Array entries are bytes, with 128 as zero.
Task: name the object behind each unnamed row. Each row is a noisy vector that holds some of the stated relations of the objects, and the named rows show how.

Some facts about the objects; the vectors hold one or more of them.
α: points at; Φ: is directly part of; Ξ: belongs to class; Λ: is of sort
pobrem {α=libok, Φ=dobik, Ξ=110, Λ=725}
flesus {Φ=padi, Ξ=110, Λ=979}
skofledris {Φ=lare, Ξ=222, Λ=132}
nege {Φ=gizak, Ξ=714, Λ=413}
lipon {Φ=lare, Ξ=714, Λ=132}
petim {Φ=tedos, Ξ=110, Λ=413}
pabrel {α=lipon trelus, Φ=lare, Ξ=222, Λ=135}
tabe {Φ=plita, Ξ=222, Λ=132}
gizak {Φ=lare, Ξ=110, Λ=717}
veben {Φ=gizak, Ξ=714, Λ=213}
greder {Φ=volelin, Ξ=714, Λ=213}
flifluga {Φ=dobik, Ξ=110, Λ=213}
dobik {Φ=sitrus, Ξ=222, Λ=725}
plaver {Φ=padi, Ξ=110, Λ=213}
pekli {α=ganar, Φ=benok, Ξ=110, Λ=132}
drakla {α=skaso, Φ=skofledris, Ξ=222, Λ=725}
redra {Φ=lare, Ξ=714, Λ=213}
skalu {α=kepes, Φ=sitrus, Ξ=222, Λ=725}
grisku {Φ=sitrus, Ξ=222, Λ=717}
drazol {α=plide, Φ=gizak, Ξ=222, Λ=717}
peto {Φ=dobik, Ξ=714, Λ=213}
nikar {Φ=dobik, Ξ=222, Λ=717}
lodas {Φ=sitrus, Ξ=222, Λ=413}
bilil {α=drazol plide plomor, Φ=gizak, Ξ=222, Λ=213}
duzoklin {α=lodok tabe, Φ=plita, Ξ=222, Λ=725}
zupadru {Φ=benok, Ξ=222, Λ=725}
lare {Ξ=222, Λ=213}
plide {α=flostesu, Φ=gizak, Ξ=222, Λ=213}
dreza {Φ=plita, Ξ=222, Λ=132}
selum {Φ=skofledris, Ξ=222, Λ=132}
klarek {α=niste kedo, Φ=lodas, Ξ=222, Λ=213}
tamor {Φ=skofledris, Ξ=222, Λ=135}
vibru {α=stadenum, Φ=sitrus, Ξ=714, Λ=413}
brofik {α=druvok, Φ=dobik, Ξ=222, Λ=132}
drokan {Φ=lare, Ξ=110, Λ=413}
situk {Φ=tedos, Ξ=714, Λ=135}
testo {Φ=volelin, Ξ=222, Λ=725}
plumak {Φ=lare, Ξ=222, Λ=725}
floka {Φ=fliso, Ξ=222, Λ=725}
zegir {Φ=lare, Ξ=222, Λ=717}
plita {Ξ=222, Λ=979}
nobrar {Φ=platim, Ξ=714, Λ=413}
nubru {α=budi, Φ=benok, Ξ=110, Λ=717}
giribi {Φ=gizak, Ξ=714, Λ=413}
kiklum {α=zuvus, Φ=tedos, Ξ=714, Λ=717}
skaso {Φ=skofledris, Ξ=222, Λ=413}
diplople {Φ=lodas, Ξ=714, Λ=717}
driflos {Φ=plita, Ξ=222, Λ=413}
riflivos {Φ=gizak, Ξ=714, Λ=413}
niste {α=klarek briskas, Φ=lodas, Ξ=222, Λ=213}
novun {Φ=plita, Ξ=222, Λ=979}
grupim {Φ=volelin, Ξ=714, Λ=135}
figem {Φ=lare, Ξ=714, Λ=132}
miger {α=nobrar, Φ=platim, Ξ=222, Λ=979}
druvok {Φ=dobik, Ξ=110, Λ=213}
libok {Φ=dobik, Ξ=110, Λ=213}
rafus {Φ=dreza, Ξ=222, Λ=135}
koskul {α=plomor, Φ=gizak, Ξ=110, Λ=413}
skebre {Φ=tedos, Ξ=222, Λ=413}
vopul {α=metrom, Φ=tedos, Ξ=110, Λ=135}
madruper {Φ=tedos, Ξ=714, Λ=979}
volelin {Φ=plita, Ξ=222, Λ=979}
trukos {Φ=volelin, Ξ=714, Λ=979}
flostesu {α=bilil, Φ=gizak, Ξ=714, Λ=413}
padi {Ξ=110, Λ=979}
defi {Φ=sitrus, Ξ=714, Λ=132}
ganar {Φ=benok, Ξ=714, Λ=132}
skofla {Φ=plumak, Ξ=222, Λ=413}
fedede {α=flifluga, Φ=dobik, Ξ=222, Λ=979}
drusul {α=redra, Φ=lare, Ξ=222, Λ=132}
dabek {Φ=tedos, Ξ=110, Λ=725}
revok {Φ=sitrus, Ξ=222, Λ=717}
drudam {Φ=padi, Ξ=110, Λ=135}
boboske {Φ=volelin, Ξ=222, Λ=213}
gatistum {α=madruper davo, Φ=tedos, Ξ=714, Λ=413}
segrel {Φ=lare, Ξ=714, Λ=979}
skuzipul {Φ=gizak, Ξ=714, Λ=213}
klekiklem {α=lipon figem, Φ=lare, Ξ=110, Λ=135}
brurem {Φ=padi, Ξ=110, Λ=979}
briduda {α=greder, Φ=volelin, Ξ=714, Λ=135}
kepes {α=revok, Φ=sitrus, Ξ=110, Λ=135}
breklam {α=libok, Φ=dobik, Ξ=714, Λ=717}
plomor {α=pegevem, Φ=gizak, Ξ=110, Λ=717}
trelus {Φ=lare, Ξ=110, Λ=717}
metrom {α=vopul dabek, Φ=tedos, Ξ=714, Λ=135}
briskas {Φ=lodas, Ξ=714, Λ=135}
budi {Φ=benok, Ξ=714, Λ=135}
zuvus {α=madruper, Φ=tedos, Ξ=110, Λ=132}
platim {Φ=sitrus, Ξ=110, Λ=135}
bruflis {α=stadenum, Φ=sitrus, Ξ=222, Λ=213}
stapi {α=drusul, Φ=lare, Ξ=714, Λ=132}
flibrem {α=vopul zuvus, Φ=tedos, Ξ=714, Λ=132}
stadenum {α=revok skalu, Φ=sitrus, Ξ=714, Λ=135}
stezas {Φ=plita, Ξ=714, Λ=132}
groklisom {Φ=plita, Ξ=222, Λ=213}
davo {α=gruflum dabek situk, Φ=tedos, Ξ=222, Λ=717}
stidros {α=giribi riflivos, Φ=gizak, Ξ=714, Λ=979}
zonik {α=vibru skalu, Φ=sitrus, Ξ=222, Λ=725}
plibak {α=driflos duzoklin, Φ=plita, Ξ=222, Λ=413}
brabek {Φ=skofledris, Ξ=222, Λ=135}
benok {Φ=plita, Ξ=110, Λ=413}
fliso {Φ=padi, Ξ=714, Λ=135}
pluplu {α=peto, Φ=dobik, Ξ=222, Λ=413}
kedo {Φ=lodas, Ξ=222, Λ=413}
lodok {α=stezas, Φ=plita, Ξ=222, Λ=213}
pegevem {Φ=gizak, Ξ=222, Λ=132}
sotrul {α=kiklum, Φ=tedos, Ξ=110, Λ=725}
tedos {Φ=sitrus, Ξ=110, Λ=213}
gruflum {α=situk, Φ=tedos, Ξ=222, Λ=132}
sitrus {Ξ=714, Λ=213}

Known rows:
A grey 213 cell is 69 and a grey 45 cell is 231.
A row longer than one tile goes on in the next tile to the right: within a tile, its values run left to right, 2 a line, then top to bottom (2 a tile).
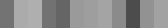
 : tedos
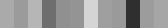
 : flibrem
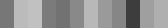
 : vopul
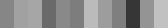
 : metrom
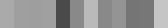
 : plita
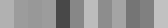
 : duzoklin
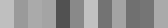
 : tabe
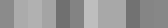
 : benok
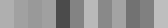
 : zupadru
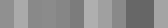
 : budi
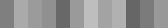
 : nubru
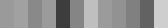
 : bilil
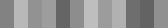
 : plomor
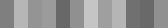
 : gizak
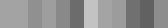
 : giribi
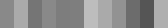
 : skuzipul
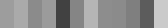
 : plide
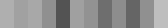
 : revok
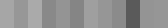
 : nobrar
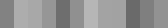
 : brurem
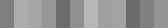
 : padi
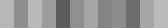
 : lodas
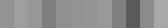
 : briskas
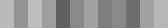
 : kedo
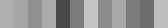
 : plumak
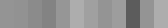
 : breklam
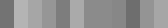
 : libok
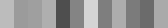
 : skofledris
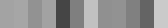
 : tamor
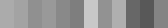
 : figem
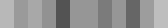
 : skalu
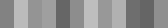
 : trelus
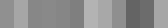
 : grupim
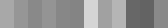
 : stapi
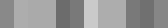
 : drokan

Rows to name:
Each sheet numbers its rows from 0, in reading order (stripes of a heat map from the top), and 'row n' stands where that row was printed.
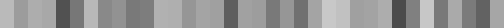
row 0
driflos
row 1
dobik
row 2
pegevem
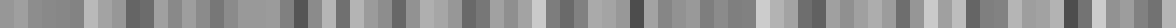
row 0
trukos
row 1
sitrus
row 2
plaver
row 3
petim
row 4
stidros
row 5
pekli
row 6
skofla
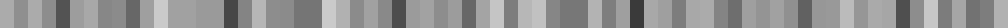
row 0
miger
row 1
rafus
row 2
zonik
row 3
dabek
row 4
kepes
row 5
dreza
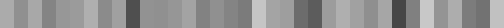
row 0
defi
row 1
segrel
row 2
drakla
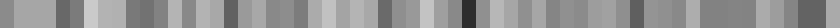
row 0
koskul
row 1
pluplu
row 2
kiklum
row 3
vibru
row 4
greder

